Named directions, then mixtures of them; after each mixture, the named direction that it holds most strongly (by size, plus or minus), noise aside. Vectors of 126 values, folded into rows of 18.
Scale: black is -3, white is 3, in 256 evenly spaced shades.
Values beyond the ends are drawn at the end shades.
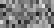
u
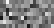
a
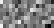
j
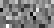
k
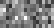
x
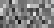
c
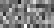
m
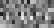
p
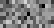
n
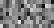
n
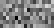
m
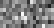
x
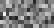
a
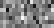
x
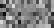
u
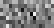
k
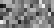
u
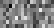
x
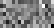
u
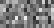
x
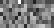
m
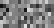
m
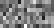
m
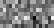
x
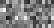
x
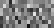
c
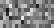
a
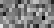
m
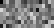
j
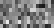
m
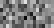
k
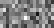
x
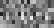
p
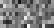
n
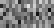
u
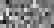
a
